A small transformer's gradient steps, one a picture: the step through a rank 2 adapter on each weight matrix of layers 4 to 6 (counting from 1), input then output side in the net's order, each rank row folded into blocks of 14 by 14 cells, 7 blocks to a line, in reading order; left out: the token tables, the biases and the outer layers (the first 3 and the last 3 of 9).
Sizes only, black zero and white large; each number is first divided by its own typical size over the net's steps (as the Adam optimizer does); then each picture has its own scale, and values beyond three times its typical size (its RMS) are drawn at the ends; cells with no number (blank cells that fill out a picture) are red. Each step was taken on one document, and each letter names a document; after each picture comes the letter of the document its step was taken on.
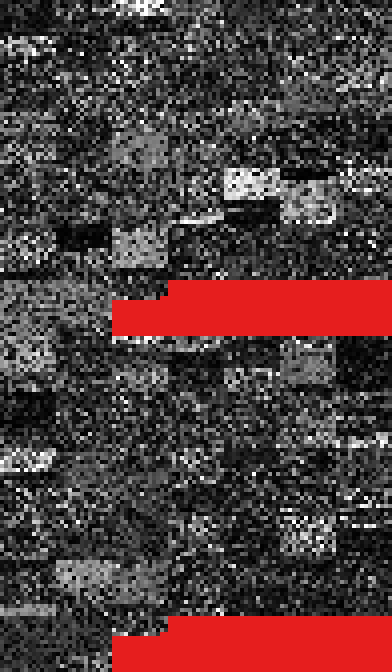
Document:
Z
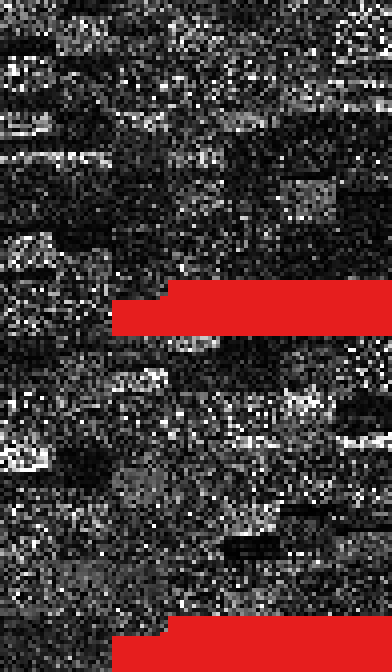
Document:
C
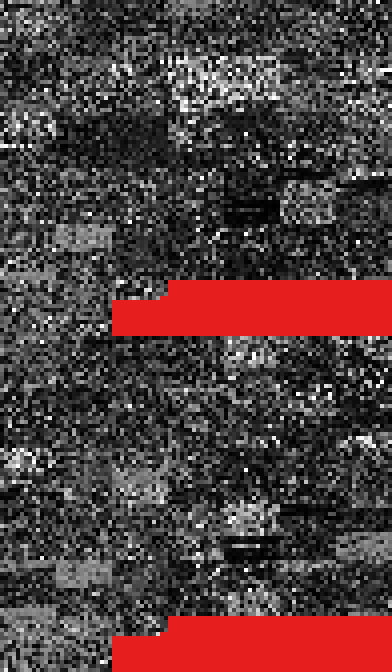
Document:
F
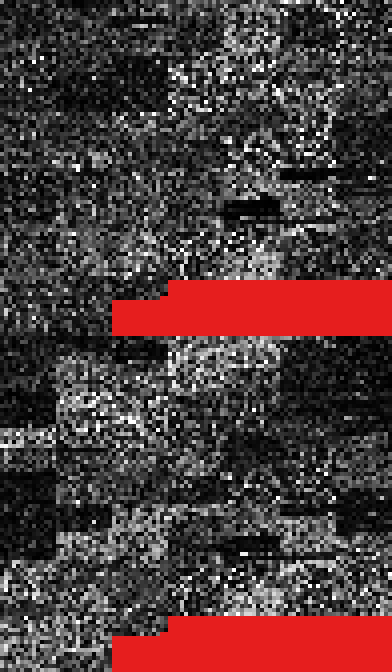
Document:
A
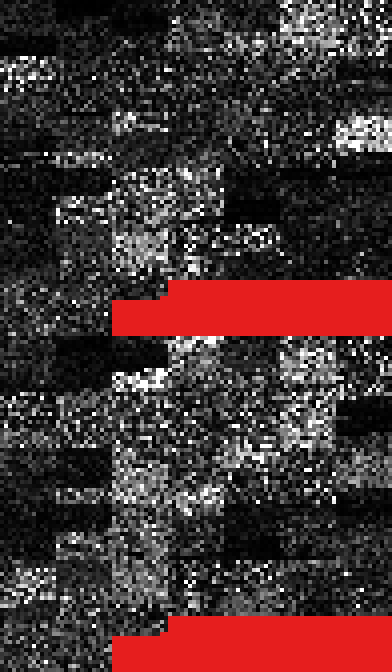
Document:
A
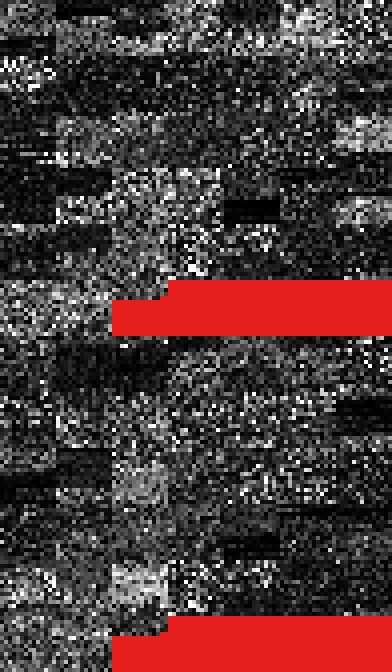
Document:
A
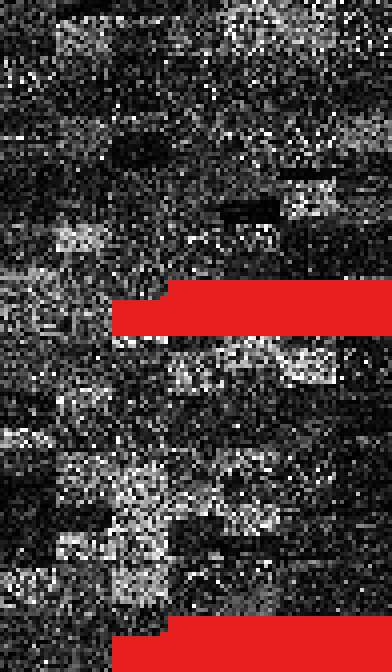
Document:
A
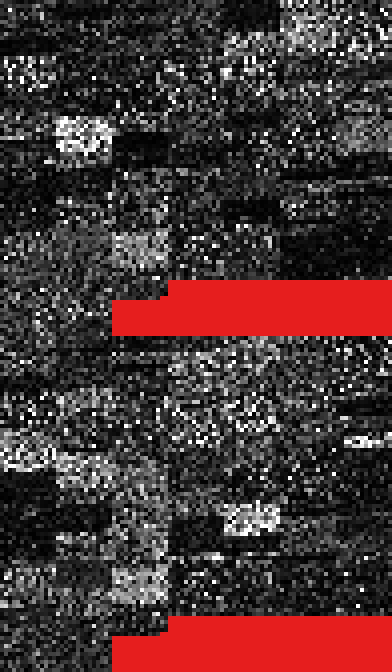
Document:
A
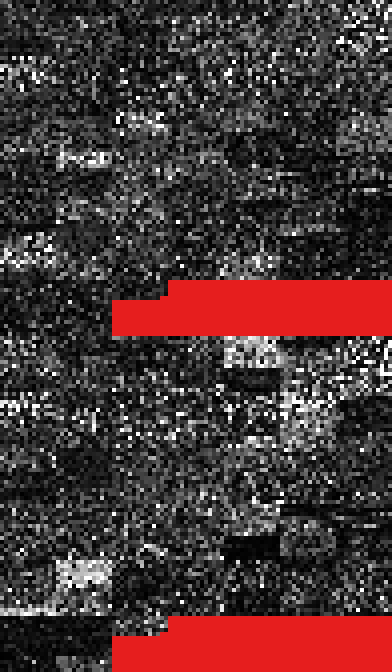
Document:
C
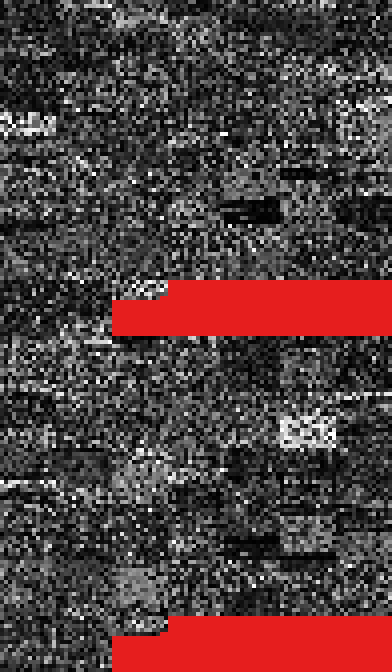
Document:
Z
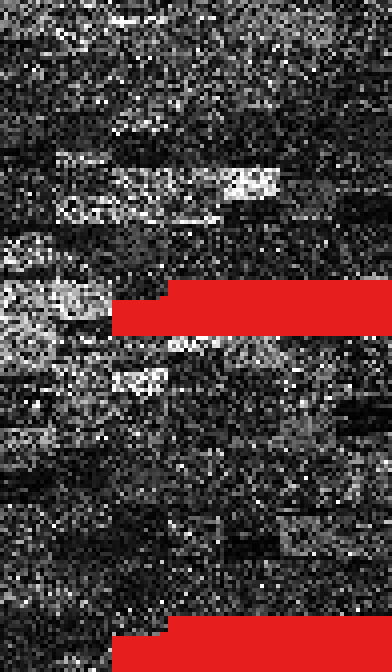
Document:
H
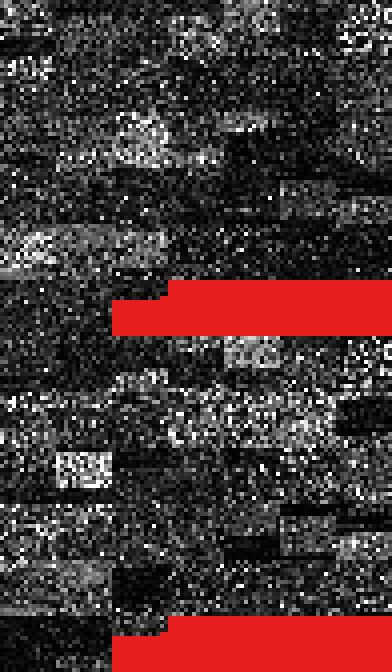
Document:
C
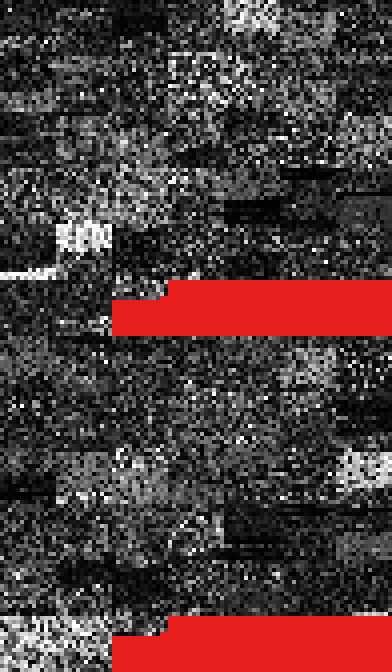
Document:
Z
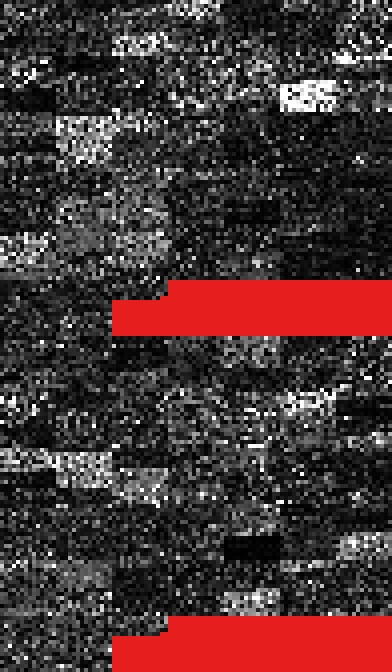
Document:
C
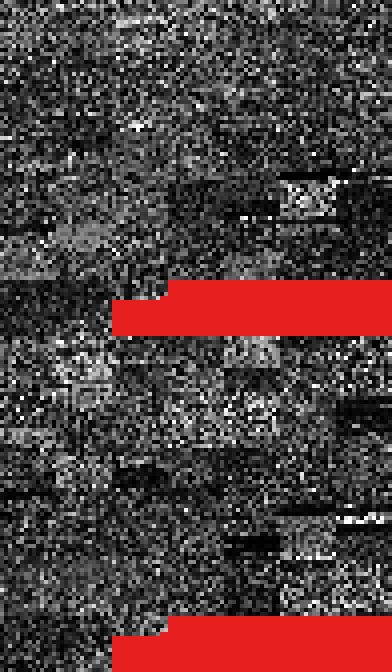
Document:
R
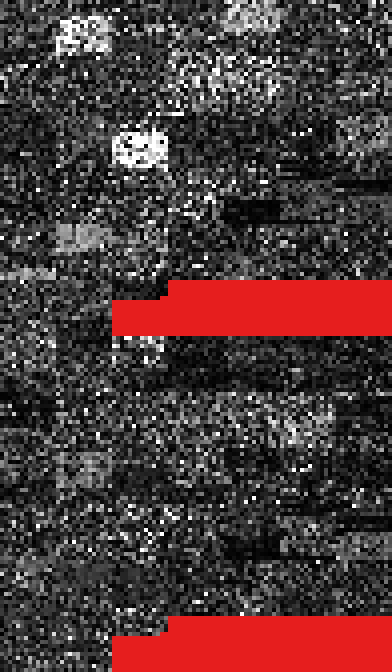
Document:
H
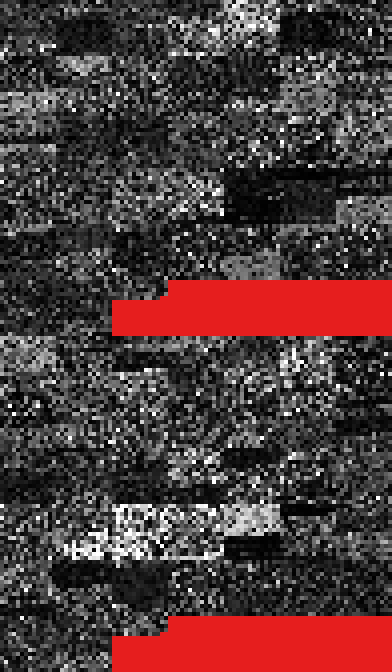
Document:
Z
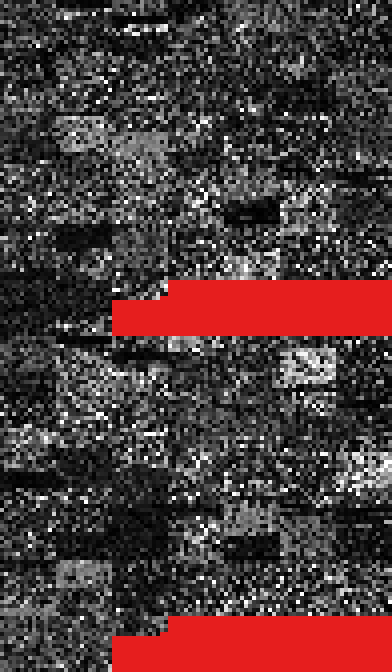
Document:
H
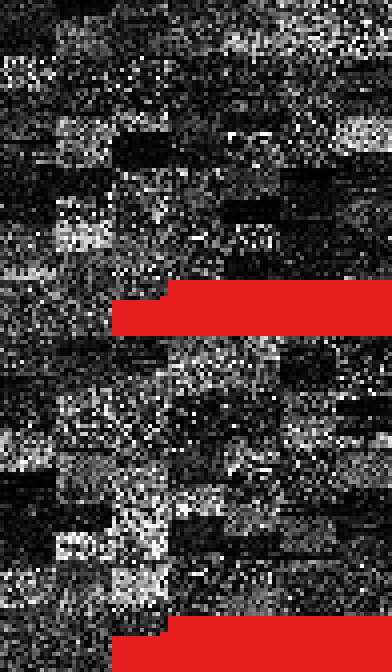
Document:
A
